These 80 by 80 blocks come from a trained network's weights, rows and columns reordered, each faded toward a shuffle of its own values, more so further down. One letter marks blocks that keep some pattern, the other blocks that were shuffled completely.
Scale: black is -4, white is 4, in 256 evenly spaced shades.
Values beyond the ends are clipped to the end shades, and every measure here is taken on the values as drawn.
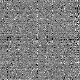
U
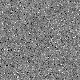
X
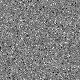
X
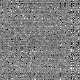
U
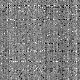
U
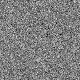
X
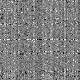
U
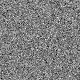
X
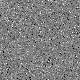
X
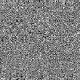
U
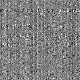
U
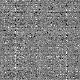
U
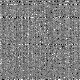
U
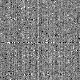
U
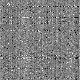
U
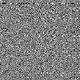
U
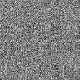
U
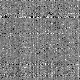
U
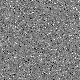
X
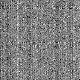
U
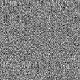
U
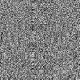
U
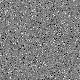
X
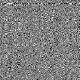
U
